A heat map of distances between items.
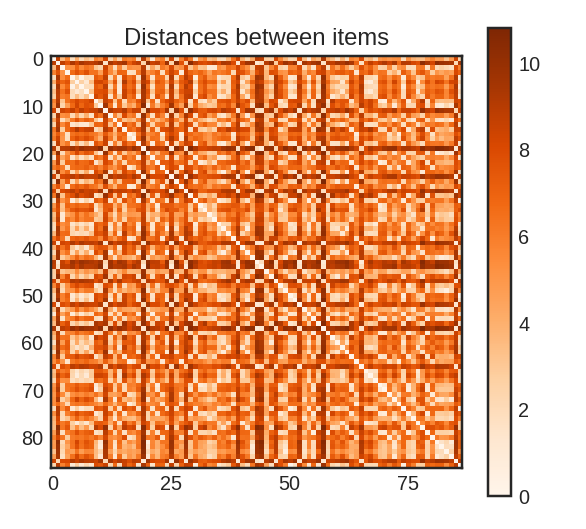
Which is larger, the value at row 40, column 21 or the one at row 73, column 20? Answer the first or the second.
the second
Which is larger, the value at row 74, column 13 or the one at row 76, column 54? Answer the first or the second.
the first
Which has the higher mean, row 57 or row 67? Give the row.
57
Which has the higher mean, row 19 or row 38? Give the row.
19
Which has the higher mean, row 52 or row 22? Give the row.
52
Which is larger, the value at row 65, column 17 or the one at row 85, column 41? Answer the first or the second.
the second
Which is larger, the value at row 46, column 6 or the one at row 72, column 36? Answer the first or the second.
the second
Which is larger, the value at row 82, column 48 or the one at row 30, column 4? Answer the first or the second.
the first
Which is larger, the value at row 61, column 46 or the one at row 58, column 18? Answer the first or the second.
the second
